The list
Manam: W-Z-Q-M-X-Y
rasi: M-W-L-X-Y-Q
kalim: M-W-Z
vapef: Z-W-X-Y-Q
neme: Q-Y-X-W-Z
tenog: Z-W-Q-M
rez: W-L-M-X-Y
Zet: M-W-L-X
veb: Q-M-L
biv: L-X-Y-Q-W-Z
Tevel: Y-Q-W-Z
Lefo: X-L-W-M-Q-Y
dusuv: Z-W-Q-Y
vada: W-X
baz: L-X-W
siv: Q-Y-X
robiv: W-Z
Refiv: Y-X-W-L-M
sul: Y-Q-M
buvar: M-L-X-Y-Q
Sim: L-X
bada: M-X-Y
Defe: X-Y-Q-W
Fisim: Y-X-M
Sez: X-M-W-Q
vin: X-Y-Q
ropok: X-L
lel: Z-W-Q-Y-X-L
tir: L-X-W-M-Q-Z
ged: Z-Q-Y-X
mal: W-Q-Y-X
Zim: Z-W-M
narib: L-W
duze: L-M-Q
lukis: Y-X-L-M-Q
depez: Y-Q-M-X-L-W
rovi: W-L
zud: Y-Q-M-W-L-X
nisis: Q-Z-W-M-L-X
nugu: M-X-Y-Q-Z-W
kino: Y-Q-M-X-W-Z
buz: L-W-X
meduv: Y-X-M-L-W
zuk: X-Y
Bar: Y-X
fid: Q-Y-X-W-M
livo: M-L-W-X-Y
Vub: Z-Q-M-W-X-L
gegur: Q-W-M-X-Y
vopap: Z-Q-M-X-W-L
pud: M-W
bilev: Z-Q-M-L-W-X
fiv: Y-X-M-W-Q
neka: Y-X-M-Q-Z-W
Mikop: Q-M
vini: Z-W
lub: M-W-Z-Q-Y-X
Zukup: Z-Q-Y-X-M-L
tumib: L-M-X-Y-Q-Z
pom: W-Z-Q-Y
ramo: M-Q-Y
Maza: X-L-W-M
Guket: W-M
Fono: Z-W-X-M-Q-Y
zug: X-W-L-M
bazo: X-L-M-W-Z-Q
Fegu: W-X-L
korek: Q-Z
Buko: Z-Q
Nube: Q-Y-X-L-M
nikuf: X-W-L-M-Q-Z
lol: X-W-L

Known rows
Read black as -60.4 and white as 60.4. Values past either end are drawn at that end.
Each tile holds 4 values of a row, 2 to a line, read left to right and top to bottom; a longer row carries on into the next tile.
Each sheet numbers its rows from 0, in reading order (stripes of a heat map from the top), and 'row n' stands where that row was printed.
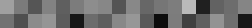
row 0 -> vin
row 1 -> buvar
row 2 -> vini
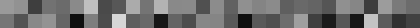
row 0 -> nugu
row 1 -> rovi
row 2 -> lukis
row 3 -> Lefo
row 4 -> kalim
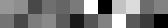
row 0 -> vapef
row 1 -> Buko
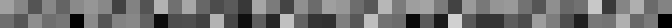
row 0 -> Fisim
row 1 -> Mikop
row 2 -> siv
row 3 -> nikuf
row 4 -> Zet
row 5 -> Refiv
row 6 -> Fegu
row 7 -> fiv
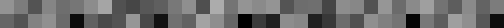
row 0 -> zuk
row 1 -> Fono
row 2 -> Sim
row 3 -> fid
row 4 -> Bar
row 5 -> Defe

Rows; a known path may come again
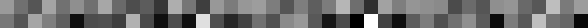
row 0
rasi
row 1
siv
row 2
zug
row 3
vin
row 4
lol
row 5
veb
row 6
Zet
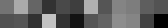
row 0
ramo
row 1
Zukup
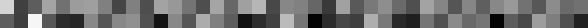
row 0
vopap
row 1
sul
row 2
zud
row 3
pom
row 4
lub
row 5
Fisim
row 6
Fegu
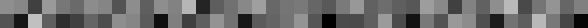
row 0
kalim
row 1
lukis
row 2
vini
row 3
lel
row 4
Nube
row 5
depez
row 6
bilev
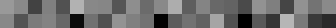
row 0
Mikop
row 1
Bar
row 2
dusuv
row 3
tir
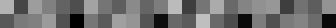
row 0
mal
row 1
Defe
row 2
Vub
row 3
neka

